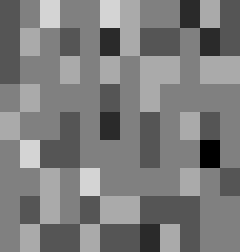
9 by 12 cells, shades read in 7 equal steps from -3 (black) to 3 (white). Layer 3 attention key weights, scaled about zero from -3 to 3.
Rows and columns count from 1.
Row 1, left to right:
-1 0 2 0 0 2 1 0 0 -2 1 -1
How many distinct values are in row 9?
4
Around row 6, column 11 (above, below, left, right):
-1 0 0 0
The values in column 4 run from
-1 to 1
